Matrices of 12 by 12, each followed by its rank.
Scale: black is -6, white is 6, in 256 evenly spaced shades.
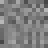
two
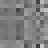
two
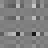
one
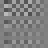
one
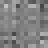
two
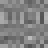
two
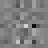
two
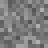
full rank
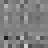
two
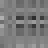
one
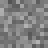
full rank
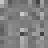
two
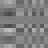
one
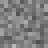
full rank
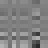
one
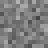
full rank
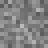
full rank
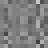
two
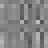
two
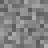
full rank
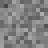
full rank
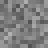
full rank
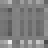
one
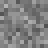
full rank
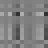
one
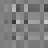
one
